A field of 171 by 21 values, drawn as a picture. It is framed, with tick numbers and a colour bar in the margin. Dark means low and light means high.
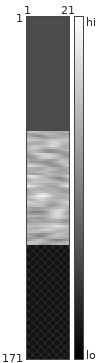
It is made of 3 by 1 panels. Panel 1,1: low, flat. Panel 2,1: high, streaked across. Panel 3,1: very low, checkered, faint in contrast.
